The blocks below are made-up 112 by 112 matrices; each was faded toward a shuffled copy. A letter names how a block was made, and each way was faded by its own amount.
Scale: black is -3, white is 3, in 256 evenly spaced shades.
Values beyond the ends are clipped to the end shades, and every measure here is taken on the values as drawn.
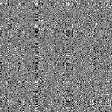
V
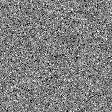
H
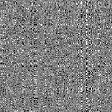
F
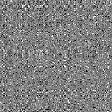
V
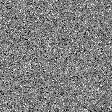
H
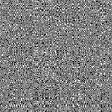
V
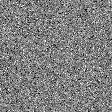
H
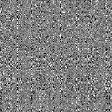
F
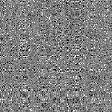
V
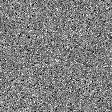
H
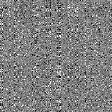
F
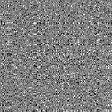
V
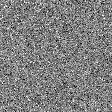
H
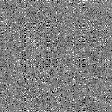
V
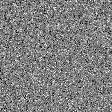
H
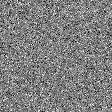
H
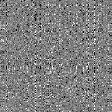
F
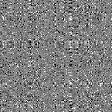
V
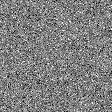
H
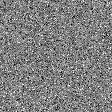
H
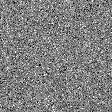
H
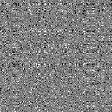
V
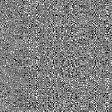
F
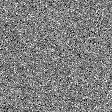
H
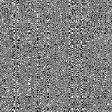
F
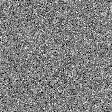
H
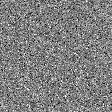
H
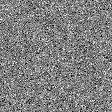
H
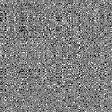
V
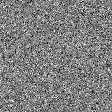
H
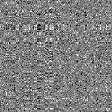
V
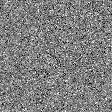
H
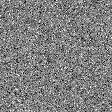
H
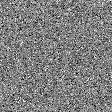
H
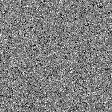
H
